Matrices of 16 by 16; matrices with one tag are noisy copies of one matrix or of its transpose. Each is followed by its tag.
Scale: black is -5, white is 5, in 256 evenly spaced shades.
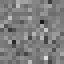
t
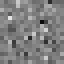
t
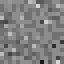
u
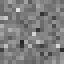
t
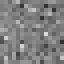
u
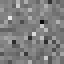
t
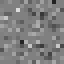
t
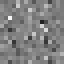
t
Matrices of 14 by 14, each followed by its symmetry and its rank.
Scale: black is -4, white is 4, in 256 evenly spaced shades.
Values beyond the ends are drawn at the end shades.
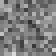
neither, full rank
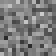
neither, full rank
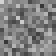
symmetric, full rank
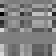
neither, rank one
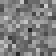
neither, full rank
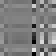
neither, rank one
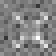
symmetric, rank three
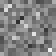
symmetric, full rank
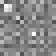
symmetric, rank three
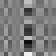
neither, rank one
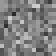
neither, full rank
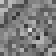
symmetric, full rank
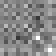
symmetric, rank three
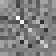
symmetric, rank three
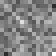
symmetric, rank three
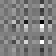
neither, rank one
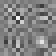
symmetric, rank three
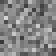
neither, full rank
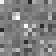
symmetric, rank three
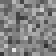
neither, full rank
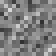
symmetric, full rank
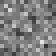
symmetric, full rank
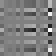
neither, rank one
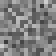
symmetric, full rank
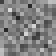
symmetric, full rank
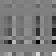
neither, rank one
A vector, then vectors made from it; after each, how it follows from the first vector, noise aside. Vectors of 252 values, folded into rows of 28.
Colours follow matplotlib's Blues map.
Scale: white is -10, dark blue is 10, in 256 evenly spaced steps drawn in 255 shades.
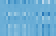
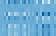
scaled up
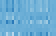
reversed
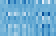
scaled up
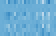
sign-scrambled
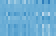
negated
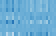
reversed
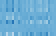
reversed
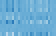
reversed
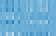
reversed
